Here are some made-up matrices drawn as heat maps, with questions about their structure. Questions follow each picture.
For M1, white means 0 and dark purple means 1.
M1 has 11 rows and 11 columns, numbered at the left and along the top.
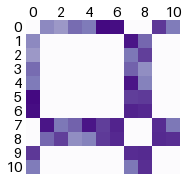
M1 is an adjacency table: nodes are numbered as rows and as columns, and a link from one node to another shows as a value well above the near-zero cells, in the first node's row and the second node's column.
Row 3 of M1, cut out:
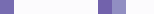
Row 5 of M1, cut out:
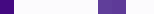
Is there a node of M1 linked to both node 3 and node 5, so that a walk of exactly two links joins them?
yes
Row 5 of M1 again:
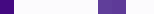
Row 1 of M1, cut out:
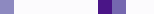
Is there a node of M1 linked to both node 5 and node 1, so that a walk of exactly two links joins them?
yes
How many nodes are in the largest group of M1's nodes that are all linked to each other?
2
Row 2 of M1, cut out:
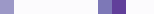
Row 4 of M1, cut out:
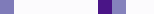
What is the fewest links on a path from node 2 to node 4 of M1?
2
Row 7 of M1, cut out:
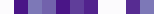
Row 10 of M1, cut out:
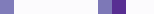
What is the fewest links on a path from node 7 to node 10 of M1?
1
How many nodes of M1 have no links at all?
0
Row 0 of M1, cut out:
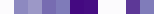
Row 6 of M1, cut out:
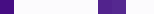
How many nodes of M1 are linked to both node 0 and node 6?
0
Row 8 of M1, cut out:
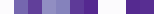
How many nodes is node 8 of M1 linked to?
8
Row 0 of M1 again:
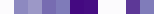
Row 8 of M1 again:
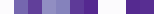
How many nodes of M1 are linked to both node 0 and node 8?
8
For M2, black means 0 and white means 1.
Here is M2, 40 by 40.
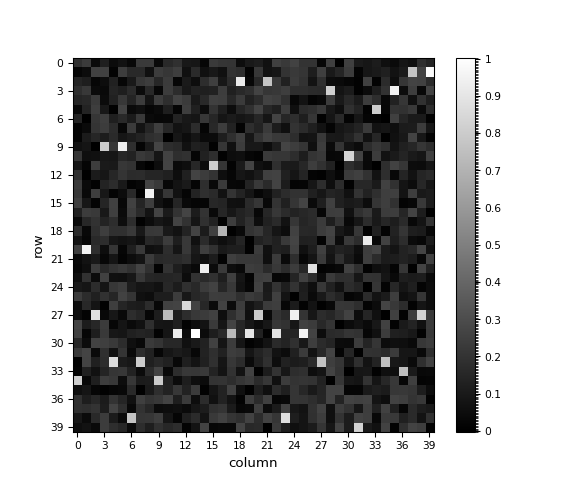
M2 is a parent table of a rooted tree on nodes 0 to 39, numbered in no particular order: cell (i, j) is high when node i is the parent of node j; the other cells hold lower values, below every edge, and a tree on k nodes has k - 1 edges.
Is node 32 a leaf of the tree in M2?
no
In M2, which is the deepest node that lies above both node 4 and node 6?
32
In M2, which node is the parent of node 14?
22
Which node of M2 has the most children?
29
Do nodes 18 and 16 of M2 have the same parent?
no
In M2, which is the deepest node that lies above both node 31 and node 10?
27
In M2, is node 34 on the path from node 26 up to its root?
no
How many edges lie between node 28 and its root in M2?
6
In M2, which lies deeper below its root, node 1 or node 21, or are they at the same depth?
the same depth
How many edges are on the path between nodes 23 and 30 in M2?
4
